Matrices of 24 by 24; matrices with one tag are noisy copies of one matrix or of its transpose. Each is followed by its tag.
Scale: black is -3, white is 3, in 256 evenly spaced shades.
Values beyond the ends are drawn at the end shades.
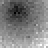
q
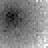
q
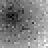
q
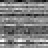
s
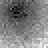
q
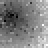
q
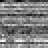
s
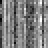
s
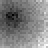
q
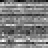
s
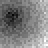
q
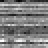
s
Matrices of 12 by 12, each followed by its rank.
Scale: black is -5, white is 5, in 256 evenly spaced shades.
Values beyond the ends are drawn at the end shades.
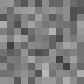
full rank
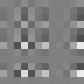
one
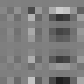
one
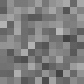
full rank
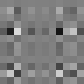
one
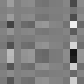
one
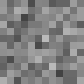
full rank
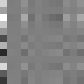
one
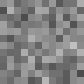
full rank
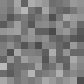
full rank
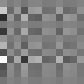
one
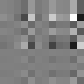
one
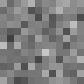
full rank
